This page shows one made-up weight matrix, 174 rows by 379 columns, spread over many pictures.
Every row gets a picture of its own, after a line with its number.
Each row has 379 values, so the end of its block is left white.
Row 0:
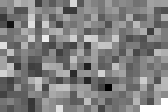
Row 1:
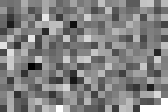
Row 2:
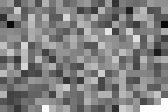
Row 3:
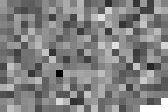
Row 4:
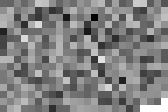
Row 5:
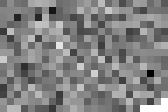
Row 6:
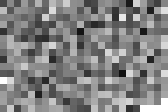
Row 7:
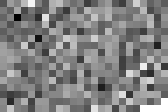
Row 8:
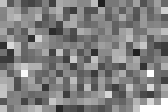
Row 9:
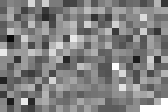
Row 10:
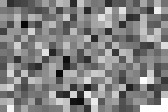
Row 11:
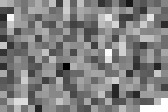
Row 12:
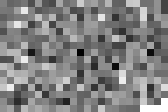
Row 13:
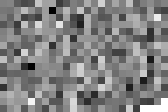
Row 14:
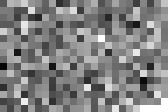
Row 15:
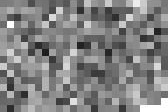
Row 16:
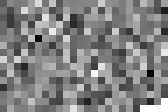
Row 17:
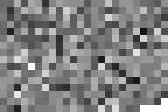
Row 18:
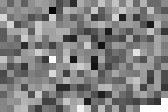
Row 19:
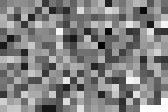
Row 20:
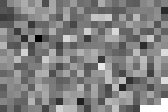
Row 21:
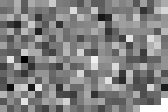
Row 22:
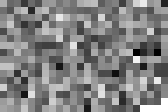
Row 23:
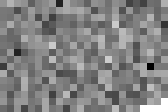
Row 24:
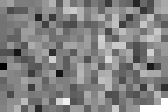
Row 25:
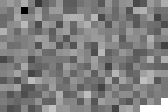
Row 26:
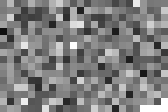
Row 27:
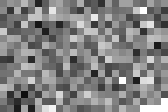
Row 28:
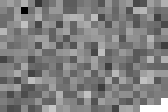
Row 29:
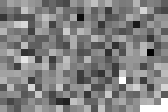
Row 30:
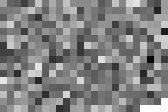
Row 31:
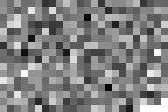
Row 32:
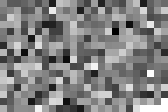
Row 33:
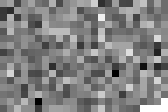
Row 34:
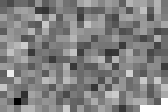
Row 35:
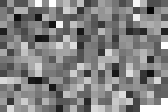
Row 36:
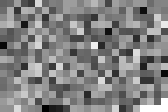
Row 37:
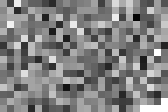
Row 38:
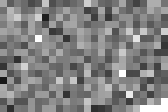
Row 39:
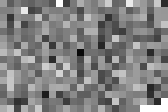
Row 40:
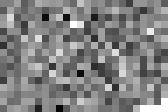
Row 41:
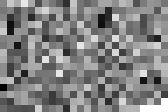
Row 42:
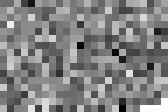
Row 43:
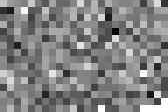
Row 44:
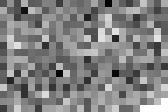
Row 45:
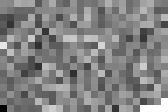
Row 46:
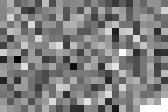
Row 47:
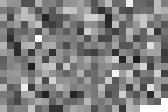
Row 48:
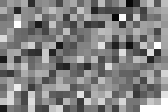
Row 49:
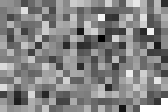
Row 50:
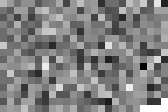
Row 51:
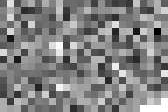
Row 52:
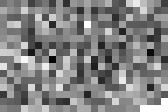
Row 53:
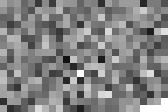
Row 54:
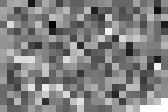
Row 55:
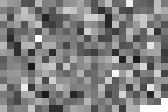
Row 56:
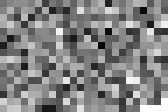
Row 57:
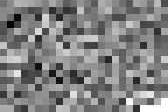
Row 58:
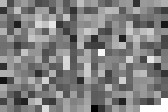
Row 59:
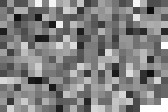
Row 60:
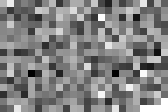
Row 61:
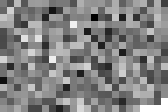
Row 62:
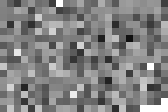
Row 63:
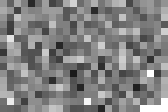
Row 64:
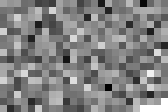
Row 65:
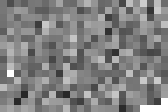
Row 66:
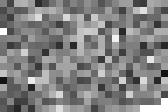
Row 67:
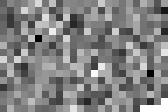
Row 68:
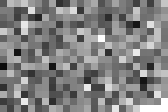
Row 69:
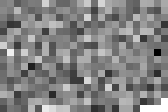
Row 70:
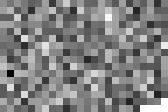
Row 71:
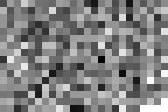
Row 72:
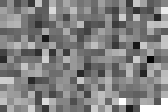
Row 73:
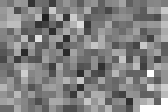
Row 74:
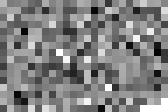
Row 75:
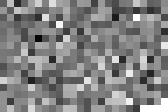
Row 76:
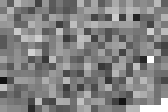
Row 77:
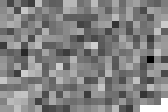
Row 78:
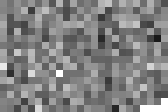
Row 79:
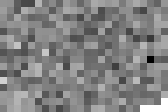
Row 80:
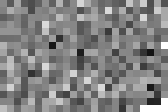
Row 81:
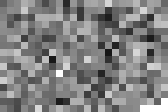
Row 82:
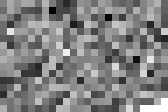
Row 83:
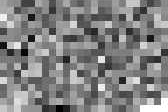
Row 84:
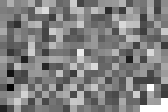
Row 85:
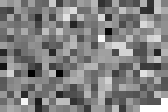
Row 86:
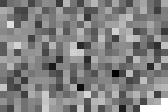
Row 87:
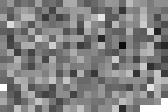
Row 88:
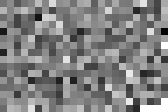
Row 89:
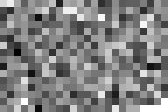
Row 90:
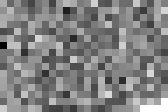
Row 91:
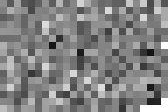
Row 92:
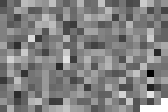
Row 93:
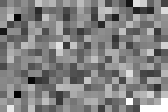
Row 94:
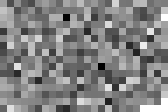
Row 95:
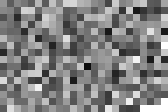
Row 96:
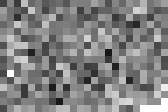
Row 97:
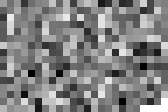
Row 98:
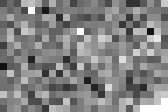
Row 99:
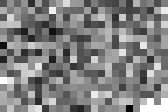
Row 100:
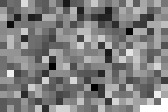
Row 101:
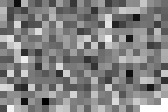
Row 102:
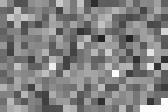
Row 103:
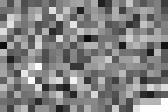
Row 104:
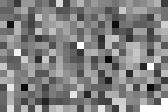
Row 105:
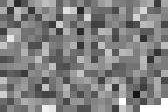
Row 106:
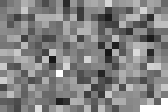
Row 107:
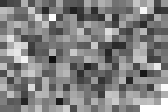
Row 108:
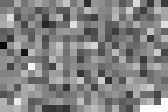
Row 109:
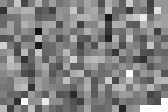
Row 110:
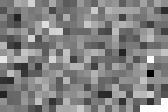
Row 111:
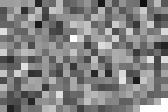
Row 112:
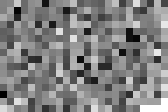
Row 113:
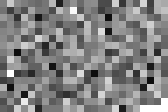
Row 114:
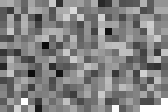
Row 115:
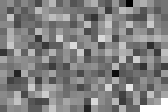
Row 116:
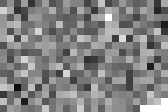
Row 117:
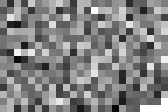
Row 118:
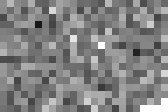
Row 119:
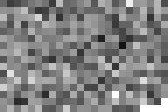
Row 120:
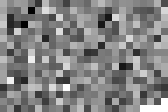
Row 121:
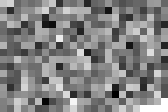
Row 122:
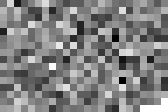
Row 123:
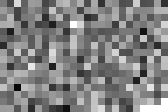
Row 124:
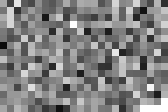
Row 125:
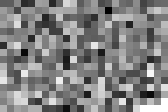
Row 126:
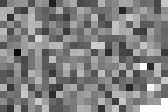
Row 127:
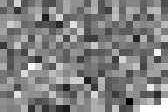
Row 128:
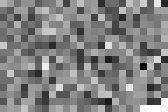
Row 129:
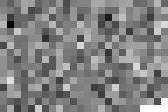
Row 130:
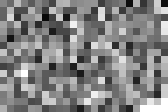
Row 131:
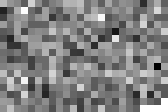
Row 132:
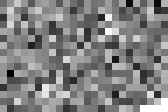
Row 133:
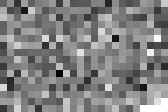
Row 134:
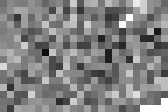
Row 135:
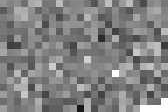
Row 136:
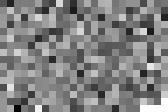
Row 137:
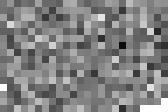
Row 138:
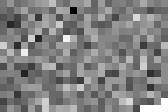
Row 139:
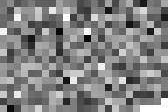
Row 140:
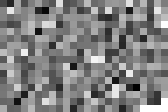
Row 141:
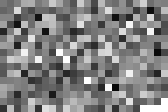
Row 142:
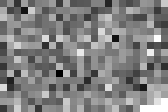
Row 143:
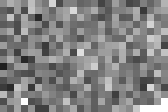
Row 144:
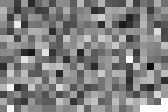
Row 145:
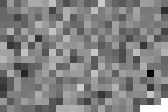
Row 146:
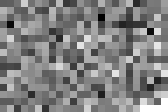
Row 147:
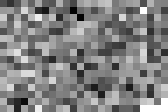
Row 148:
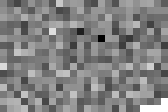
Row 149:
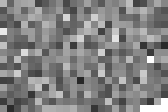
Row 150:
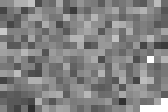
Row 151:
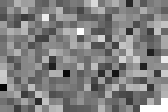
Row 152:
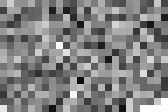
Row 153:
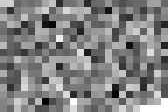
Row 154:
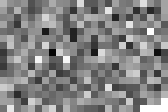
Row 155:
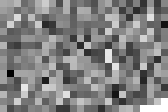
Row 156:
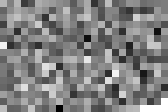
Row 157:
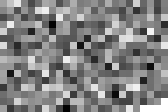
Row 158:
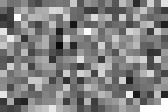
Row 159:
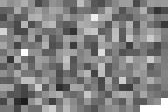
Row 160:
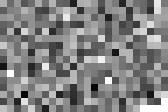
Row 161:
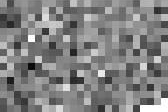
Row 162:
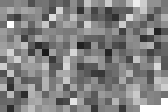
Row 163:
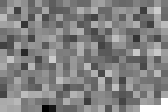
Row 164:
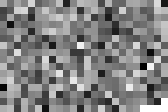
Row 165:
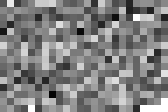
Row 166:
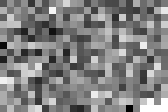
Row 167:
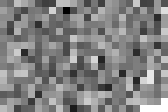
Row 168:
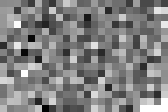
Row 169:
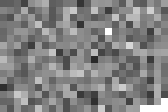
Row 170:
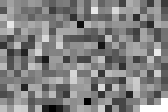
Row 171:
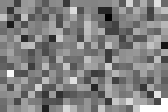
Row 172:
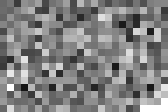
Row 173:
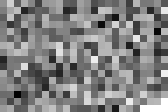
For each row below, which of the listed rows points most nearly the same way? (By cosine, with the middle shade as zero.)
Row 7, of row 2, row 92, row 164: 92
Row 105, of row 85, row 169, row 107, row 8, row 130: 169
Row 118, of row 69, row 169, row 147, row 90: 147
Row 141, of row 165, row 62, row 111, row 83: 165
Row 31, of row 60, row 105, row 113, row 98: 98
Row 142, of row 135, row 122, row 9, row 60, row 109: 60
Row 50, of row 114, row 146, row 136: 114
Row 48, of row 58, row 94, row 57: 94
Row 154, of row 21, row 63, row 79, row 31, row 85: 63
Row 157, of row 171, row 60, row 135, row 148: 60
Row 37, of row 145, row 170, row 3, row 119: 170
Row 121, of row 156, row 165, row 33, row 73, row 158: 156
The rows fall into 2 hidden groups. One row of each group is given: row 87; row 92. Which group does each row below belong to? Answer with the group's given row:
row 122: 92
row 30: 92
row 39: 87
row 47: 87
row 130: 92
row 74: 92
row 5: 92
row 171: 87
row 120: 87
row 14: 87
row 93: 92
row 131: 87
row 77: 92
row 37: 92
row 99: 92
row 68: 87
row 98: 87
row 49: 87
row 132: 87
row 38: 92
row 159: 92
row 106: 87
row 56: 92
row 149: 92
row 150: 92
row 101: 87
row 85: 87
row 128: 87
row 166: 92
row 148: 87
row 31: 92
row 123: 92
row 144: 87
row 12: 87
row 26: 92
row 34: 87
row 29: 87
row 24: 87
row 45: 92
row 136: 87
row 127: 92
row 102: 87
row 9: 92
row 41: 87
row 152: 92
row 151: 87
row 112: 92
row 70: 87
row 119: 87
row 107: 87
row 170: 92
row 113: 87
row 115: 87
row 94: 92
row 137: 87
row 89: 87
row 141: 92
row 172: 87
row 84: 87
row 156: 87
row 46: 92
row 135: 87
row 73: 92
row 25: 92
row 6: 92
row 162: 87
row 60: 87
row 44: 87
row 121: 87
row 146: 87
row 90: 92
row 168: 92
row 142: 87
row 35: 92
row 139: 92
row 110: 92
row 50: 87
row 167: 92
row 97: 87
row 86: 87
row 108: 92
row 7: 92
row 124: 92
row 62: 87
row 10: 87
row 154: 92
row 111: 92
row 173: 92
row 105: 92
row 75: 92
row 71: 92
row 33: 87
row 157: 87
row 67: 92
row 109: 87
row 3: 87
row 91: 87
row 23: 87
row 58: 92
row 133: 87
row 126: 87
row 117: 87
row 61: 92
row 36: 92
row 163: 92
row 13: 92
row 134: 87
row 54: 87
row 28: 92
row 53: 92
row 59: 92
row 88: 92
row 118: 92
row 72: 92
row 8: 92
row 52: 87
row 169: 92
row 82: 92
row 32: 92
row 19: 92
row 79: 92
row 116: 87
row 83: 92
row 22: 87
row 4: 92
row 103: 92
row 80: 87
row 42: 87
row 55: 87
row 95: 92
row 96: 87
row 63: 92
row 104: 87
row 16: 92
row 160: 87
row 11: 87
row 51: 92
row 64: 92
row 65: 87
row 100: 87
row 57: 92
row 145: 92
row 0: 92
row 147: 87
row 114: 87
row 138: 92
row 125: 92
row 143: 87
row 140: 87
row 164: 87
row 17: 92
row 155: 87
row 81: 87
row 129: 87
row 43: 87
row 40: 92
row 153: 87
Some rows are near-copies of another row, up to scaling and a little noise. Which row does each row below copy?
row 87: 137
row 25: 28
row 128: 50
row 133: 142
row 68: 14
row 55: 47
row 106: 81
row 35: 59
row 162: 15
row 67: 16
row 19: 56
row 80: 91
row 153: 121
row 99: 166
